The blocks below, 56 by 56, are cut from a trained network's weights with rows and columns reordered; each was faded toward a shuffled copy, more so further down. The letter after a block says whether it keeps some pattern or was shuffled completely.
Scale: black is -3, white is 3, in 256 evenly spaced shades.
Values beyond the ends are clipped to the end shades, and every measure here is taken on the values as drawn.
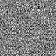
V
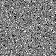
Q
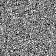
Q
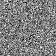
Q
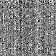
V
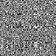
V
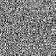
V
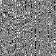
V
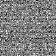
V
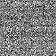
V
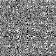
V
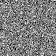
Q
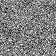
Q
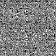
V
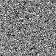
Q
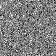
Q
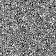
Q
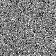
Q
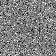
Q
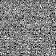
V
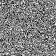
Q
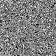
Q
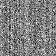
V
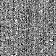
V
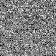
V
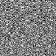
V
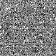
V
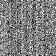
V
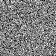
Q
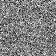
Q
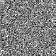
V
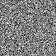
Q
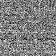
V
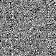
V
